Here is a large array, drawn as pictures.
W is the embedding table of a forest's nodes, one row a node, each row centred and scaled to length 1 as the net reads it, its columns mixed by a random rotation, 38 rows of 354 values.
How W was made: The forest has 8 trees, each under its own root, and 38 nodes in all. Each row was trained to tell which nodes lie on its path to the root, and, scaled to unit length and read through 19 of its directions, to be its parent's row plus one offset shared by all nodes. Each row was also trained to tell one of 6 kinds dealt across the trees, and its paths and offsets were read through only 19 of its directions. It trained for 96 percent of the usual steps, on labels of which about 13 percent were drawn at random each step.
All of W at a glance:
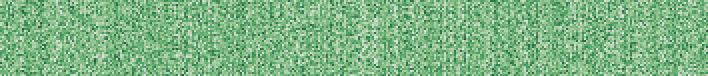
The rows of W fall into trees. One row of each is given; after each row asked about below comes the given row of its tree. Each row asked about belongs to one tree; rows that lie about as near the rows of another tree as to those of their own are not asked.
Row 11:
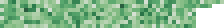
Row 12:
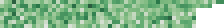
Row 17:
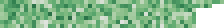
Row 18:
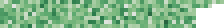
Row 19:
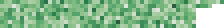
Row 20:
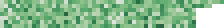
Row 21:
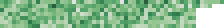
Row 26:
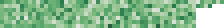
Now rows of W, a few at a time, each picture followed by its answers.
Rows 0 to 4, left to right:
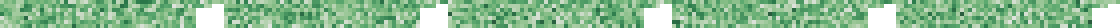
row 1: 12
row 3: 26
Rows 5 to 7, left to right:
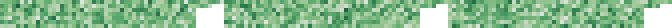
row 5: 11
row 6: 26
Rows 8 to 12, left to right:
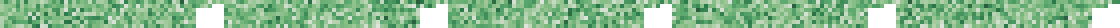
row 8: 21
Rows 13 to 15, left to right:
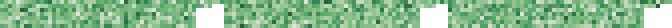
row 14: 12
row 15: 21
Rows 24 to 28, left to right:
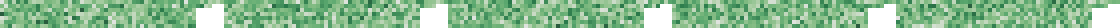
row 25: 21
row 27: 17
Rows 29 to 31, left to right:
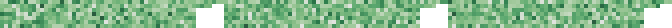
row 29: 11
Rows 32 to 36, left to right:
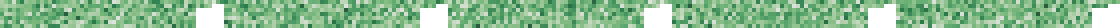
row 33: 26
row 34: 18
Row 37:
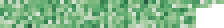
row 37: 18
